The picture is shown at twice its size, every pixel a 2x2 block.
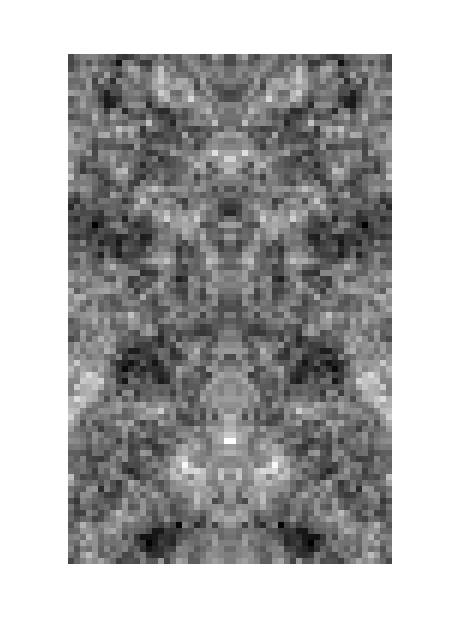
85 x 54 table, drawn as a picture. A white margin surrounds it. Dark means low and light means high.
Grain: blotchy. Histogram: bell-shaped. Mirror symmetry: left to right. Odd rows or columns: none. Slope: none. Ninth with the highest average: bottom middle.
